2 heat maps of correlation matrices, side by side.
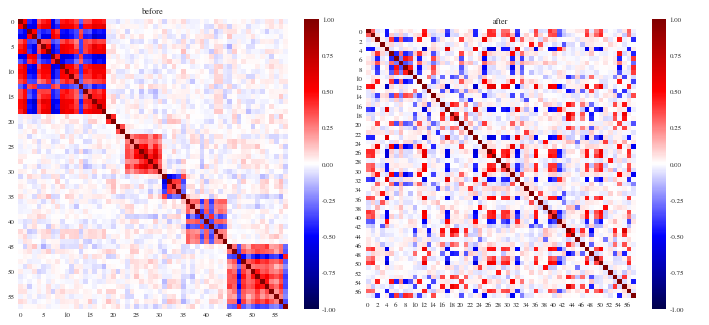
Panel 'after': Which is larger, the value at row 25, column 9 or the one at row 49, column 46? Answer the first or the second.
the second
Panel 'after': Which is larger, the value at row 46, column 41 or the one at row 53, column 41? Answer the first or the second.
the second
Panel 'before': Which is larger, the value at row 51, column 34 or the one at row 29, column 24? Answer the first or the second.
the second
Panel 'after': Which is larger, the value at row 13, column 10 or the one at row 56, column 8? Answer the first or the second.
the first
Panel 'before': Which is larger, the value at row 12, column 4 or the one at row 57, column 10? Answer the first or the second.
the first
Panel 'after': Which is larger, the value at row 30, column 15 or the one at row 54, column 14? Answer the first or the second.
the first
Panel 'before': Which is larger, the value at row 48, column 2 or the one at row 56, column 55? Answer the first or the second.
the second
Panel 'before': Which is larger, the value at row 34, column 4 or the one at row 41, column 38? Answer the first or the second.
the first
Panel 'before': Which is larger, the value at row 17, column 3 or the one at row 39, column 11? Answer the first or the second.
the second
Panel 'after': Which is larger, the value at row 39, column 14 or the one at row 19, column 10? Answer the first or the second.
the first
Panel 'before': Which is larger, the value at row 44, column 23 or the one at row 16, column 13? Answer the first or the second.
the first
